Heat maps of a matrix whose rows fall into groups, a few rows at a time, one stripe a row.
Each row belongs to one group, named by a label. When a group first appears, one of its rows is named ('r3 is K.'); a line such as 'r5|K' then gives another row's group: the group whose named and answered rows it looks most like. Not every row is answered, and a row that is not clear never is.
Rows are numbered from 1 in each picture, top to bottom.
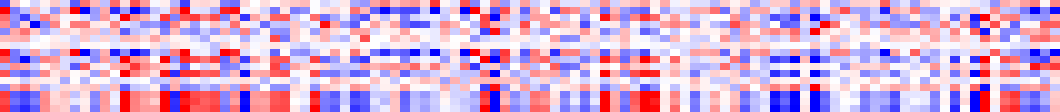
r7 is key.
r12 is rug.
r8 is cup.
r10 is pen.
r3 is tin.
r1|pen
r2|cup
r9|tin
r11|tin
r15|tin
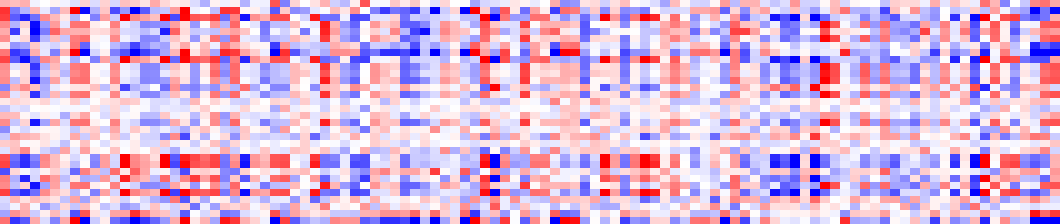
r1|pen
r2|cup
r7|cup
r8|cup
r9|tin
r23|tin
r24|tin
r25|pen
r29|rug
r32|cup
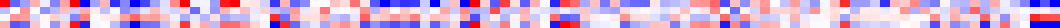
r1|cup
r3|pen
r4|cup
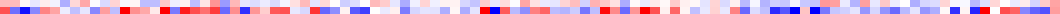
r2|tin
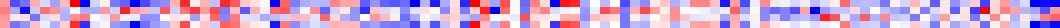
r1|cup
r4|cup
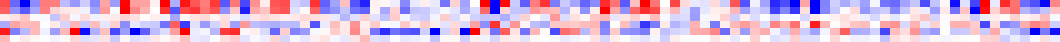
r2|tin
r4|rug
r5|cup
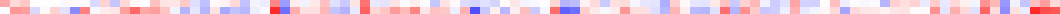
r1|pen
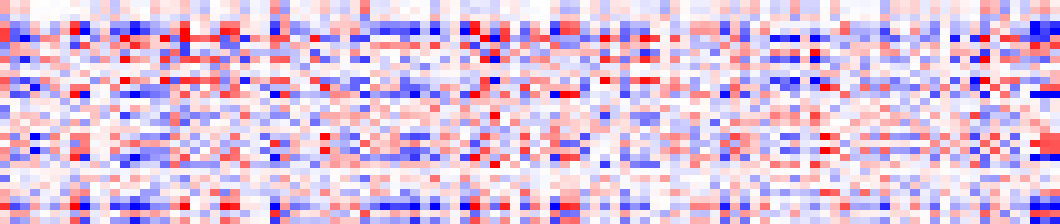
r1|pen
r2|pen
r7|pen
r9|tin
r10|key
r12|tin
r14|cup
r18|rug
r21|pen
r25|key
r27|rug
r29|cup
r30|cup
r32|cup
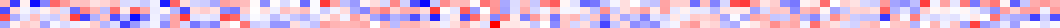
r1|key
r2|pen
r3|cup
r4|rug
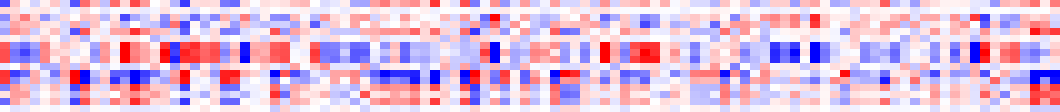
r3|rug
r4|rug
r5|pen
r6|rug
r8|tin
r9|tin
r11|cup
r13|pen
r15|pen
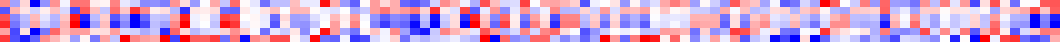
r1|key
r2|pen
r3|cup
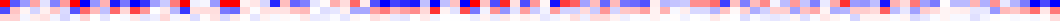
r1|cup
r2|pen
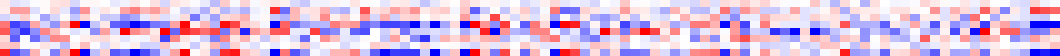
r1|key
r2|pen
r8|cup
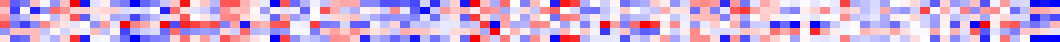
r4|tin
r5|rug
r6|cup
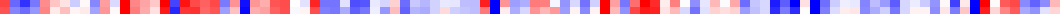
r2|tin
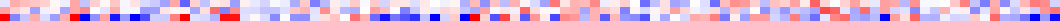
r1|rug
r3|cup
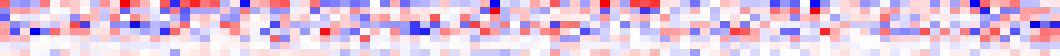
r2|rug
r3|pen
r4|cup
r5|key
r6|pen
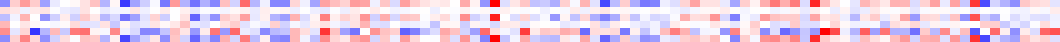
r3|rug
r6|rug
